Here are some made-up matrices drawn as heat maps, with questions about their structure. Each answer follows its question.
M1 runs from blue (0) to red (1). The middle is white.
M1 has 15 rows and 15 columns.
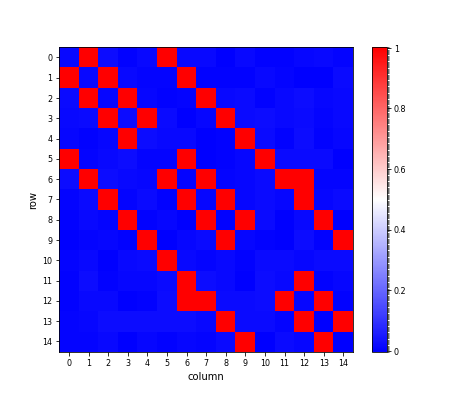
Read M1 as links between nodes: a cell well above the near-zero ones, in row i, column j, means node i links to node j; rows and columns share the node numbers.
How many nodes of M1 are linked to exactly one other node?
1
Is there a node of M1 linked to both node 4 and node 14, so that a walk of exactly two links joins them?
yes
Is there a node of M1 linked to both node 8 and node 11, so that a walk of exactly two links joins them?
no
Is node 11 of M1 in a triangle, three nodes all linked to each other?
yes
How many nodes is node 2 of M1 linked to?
3
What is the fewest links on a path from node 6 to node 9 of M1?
3
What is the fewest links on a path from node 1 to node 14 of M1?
4
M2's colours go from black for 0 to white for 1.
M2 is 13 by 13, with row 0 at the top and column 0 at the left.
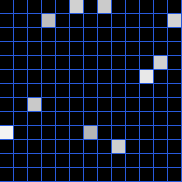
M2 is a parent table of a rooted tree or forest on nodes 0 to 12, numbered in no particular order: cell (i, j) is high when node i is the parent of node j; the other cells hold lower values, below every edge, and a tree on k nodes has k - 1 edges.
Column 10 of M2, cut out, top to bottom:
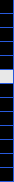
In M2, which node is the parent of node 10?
5
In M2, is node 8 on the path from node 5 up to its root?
no
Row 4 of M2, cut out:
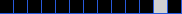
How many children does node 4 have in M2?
1
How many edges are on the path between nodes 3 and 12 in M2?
2
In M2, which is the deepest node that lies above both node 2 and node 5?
0
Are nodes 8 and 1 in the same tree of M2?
no
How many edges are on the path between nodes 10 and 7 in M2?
3
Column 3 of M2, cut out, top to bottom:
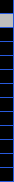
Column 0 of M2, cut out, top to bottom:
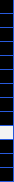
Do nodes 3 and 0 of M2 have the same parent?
no
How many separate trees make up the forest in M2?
3
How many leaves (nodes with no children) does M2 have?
6
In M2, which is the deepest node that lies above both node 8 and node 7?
0
